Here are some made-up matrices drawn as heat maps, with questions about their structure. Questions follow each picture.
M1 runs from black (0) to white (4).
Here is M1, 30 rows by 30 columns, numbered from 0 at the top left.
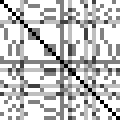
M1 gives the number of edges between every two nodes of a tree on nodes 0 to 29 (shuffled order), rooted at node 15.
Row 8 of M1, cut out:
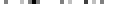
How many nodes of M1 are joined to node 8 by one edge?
1
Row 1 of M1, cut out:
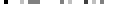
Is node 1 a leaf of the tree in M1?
yes
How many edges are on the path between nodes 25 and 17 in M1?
3
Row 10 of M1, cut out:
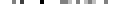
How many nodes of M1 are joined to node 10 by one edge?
1
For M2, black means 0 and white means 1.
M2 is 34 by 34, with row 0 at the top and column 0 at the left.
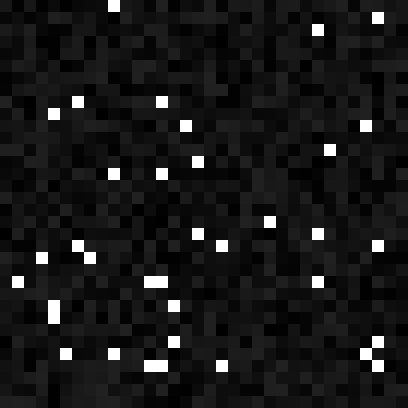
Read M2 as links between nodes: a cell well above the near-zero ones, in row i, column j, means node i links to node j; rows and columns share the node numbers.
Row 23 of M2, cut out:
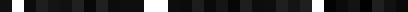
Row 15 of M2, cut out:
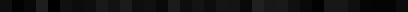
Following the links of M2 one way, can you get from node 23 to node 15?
no
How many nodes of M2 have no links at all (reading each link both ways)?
5
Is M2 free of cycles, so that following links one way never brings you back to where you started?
yes
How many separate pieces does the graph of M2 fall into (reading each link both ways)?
7
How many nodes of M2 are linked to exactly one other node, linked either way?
8
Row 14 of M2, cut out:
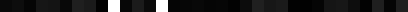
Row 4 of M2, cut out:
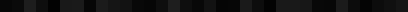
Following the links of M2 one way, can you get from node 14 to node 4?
yes
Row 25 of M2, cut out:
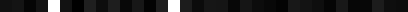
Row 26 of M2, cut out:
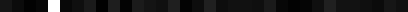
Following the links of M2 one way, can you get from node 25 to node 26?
no
